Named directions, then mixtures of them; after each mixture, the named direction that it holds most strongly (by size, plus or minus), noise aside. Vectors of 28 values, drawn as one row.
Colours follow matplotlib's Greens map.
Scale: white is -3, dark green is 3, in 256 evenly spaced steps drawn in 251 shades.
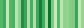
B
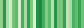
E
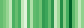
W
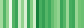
E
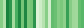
E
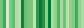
B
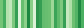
E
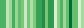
W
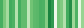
B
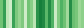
W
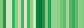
E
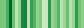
W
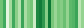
B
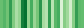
W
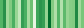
B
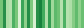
E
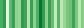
B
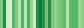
E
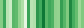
W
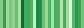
E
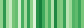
E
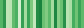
E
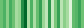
W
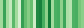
E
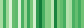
E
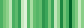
W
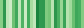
E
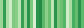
E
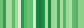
B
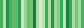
E
